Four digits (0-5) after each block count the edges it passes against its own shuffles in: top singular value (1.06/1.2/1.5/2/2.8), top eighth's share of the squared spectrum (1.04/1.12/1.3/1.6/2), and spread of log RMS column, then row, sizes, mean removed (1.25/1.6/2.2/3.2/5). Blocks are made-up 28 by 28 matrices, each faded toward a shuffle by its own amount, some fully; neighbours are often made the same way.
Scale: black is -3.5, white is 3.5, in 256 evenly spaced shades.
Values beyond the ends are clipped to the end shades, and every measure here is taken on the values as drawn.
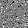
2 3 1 0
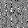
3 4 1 0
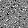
1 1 0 0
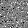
0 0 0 0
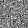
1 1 0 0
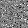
0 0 0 0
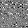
2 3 0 2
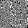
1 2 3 0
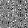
3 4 2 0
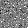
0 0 0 0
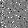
1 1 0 0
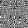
3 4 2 1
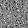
1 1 0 0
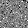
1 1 0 0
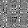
3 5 3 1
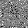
2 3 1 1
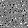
1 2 0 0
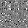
3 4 1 2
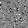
0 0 0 0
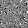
2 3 1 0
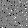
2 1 0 0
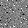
0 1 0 0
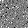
2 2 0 0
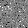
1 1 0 0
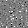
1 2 0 0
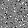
1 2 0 0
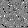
1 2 0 0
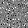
2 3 1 1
